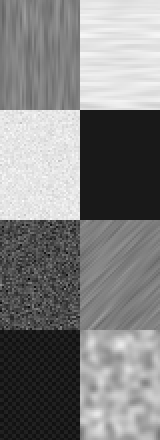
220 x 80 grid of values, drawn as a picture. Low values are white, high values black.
The table splits into 4 rows of 2 panels. Panel 1,1: middling, streaked downward, faint in contrast. Panel 1,2: very low, streaked across, faint in contrast. Panel 2,1: very low, fine-grained, faint in contrast. Panel 2,2: very high, flat. Panel 3,1: high, fine-grained. Panel 3,2: middling, slanting up to the right, faint in contrast. Panel 4,1: very high, checkered, faint in contrast. Panel 4,2: low, blotchy.
